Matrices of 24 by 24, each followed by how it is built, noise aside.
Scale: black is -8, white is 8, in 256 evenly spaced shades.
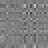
low rank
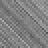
Toeplitz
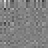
low rank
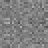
low rank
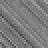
Toeplitz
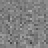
low rank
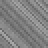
Toeplitz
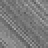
Toeplitz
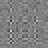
low rank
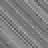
Toeplitz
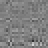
low rank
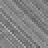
Toeplitz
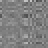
low rank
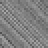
Toeplitz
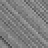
Toeplitz
